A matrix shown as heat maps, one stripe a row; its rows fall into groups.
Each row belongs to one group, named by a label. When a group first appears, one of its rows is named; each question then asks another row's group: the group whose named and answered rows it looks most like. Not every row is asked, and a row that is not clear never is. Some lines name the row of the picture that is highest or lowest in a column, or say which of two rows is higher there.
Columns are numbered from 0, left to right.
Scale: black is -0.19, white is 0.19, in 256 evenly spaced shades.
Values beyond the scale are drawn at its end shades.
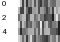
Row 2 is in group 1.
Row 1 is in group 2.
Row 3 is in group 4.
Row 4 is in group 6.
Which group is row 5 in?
1
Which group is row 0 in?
1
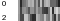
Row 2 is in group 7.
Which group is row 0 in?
6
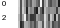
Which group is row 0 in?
4
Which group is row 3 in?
7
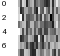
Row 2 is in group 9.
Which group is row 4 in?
1
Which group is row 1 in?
7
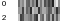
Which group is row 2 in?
7
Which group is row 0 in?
9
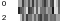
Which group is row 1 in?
9
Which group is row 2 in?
1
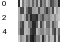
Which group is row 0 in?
9
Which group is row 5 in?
4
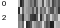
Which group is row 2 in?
7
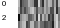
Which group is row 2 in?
9
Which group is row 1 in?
6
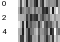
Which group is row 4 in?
2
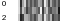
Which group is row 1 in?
4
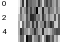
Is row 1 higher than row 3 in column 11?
Yes
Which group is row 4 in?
6
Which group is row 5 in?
2
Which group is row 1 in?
4
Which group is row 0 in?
2
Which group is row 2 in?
4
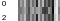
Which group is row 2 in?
9
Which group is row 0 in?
9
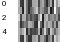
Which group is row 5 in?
2
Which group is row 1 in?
2
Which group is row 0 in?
2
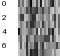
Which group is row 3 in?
4
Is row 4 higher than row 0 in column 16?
Yes
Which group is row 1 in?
4
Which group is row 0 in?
9
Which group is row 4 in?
9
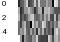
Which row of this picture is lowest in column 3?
2
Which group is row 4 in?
9
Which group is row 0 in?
9
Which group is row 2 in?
6
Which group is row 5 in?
1
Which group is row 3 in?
2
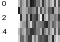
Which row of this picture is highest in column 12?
1
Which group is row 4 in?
4
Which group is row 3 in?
1
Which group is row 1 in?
9
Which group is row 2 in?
4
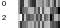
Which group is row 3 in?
6
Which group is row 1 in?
6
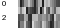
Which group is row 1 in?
7
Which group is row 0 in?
6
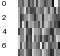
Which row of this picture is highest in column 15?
2
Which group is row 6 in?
4
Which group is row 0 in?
9
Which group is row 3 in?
6
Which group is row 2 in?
6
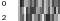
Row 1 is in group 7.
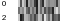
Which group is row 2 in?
7
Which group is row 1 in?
9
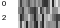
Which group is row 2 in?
6
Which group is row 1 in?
7
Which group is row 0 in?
1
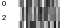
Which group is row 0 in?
2
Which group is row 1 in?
1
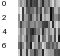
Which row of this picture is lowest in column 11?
2
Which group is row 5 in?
4
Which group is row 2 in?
9
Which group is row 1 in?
9
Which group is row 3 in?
1
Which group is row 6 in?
2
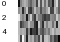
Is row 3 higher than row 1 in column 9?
No
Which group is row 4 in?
4
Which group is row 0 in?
9
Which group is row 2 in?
1
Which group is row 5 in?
6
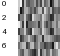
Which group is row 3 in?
2
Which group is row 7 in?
7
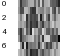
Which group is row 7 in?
4
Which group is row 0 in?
6
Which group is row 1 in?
7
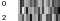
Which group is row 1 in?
6
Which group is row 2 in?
2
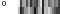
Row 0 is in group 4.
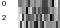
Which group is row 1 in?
1
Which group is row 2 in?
9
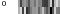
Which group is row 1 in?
2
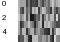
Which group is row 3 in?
6
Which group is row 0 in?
4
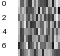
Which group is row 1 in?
4
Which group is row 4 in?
7
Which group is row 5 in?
2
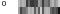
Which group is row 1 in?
6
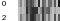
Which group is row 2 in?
4
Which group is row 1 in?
4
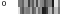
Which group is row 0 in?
9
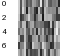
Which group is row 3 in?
1
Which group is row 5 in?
2
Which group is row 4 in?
9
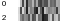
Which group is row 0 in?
1
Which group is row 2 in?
1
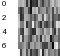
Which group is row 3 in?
1
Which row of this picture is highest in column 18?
6
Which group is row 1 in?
2
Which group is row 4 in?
7
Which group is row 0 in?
4
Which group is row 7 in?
4
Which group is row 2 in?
7
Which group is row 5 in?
9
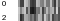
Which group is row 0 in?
7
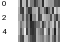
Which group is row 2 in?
2
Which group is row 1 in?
2
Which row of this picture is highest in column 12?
2
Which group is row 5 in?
7
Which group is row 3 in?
4
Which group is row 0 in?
6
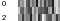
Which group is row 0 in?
9
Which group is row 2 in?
2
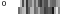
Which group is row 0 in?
1
